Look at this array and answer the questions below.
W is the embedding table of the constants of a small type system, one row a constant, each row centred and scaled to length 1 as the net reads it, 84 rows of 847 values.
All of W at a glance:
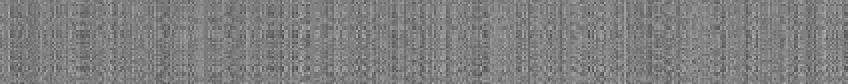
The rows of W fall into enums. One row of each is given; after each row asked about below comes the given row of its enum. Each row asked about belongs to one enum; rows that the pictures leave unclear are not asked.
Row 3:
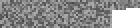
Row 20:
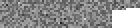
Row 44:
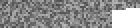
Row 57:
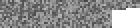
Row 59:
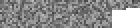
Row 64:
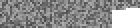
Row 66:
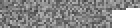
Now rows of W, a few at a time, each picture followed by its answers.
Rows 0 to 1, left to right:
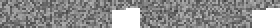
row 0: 64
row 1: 66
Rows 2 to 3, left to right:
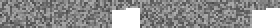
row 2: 64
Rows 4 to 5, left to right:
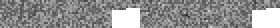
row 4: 57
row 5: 20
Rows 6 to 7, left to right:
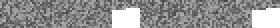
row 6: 64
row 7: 57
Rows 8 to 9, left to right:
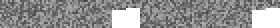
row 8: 57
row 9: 64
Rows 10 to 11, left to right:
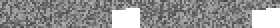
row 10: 64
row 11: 57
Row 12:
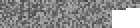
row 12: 57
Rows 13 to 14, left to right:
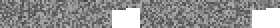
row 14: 3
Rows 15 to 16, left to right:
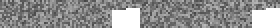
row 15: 57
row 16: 44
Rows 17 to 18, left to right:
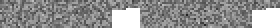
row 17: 59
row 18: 20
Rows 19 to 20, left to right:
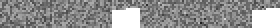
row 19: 64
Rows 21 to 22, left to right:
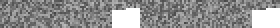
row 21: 44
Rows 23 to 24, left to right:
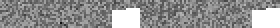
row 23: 20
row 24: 57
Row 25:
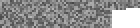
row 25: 3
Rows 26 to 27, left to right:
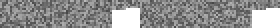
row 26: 64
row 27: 3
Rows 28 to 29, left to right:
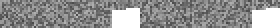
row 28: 3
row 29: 64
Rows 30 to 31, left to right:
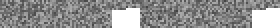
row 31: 66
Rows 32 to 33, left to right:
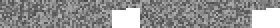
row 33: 3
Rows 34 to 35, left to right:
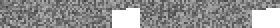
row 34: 66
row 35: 57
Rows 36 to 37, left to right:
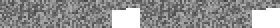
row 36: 57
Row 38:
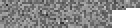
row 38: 20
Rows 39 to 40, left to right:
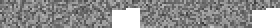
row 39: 59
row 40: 20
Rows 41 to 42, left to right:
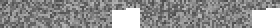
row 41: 44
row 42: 57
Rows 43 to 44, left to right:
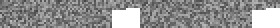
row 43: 66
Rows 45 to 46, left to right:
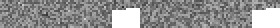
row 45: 20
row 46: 44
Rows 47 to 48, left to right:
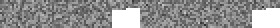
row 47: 59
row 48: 20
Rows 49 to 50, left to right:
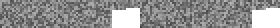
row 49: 3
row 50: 64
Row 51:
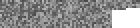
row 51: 57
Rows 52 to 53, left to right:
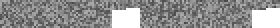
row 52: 3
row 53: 57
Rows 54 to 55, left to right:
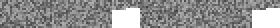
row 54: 64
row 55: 66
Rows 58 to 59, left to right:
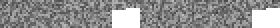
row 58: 44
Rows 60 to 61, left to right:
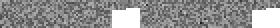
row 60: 3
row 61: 20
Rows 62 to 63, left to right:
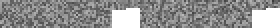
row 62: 3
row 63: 59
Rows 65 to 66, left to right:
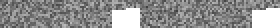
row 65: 44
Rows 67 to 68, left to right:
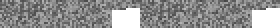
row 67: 57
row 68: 57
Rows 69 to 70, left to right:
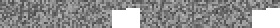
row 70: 59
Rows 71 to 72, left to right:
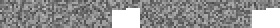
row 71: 59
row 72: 3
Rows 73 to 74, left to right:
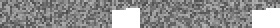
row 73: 64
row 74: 44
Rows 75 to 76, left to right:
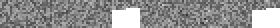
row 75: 64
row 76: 20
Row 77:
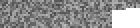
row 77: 44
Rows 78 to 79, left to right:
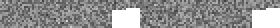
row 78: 20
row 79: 66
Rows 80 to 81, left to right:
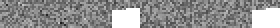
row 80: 20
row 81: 64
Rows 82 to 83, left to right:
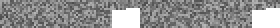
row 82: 3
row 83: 44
